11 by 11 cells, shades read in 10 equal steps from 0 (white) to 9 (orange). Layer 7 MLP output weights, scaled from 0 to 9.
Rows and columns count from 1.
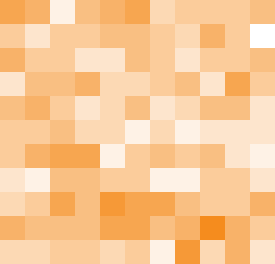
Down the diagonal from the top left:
7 2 4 6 3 1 5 1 4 6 2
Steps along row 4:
up same up down same up up down up down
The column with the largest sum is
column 6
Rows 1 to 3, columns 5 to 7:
6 7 3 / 5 5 4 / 2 5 4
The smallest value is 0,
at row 2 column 11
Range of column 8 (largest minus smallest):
7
